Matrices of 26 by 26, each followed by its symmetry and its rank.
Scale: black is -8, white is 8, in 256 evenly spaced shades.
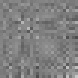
symmetric, rank three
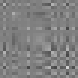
symmetric, rank two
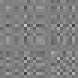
symmetric, rank two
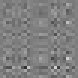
neither, rank two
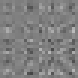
antisymmetric, rank two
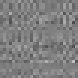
neither, rank three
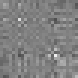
symmetric, rank three
